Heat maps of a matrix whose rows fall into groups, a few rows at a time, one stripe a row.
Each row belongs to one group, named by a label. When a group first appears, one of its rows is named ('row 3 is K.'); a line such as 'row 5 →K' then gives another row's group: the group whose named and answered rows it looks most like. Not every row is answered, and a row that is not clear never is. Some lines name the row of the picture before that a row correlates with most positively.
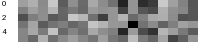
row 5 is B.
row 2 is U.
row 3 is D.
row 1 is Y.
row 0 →Y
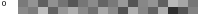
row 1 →B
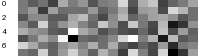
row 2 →U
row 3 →B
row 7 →B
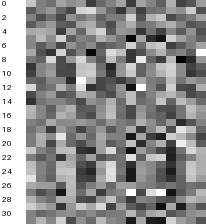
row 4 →D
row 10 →U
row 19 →Y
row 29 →D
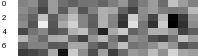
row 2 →B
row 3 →B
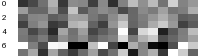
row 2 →U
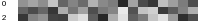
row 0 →Y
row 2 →U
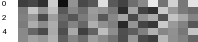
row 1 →Y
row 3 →Y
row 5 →Y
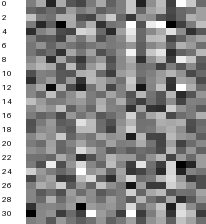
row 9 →D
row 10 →U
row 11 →D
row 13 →B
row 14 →D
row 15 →Y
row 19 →Y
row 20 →B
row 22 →D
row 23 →B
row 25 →U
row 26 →Y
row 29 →D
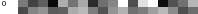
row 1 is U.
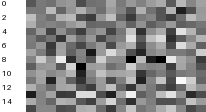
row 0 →D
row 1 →B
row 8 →Y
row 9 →D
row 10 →D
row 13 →U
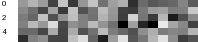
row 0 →D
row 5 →U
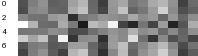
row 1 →U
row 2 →D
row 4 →D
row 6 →U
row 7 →U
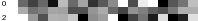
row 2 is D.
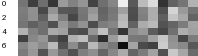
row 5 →U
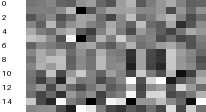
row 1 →D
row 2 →U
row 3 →B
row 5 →D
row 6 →U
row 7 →Y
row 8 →Y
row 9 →Y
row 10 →B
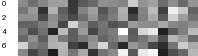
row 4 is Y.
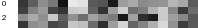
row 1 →U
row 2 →Y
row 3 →U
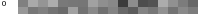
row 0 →Y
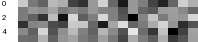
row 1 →Y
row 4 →B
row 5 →B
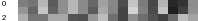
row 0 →B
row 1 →B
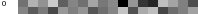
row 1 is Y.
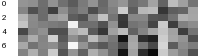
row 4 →U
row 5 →Y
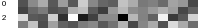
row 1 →U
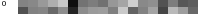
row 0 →D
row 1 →D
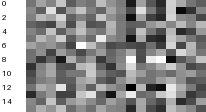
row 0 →Y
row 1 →B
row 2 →Y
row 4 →B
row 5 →Y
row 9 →U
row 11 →U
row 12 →Y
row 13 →U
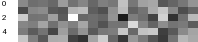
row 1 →U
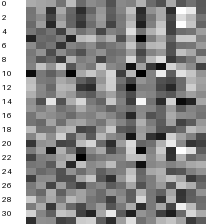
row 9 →Y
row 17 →B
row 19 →Y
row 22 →D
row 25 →U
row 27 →B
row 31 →U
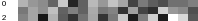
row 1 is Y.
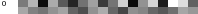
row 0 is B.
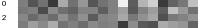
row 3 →Y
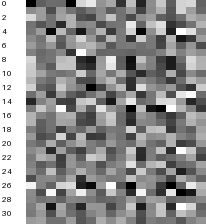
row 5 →B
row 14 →U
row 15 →Y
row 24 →B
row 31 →D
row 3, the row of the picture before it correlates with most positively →0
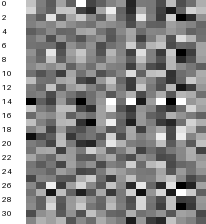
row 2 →B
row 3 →Y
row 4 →U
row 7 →B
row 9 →Y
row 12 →B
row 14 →D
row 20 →D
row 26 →B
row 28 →B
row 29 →B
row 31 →Y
